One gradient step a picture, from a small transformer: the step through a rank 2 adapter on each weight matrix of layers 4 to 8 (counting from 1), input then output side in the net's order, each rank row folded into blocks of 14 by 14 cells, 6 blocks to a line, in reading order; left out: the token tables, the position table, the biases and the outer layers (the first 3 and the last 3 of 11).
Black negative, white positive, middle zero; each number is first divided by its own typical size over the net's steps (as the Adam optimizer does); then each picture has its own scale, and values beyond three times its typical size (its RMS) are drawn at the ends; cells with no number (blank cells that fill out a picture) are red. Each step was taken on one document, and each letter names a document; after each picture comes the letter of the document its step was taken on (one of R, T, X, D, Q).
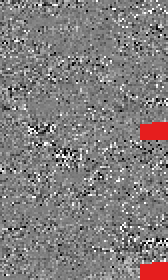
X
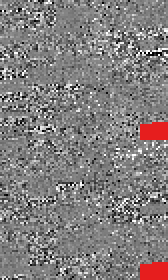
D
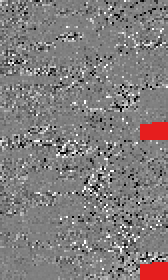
X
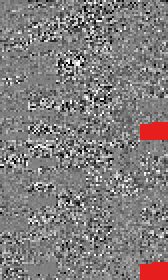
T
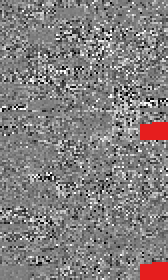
D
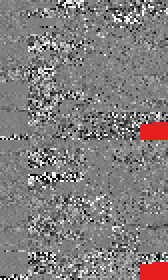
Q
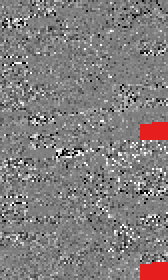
X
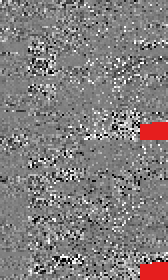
Q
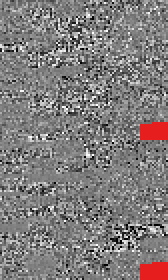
T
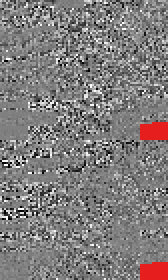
T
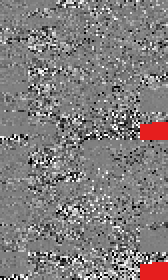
Q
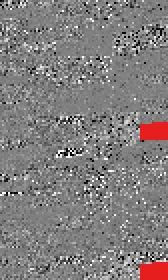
X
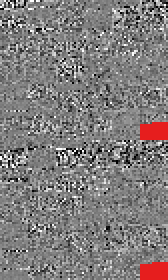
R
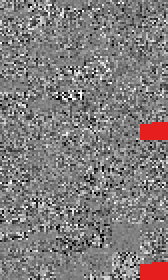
R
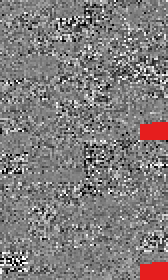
T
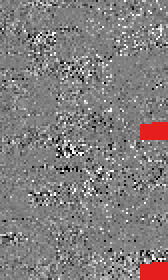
X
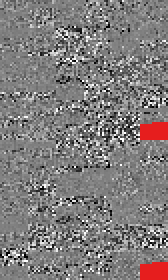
T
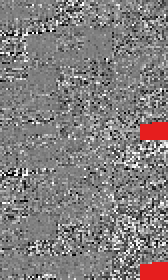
R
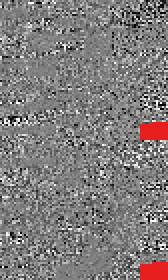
R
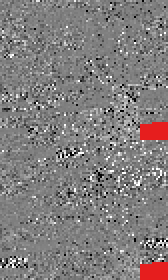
X
